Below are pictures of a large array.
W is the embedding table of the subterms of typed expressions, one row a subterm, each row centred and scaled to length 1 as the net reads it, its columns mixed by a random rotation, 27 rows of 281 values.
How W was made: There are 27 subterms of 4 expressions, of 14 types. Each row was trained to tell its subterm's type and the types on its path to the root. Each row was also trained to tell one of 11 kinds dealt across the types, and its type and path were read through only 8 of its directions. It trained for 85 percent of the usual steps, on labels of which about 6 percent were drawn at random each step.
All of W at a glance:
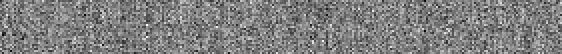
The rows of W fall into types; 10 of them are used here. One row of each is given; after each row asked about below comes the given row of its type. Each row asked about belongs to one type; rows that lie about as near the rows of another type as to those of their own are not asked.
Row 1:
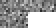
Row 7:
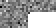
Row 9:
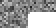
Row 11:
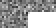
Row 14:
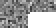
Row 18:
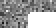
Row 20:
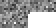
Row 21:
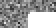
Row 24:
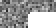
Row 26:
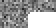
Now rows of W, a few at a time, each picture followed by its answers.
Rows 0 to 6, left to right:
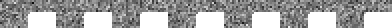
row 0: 21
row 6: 11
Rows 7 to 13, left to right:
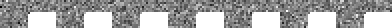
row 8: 11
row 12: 18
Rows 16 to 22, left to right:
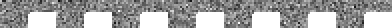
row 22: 26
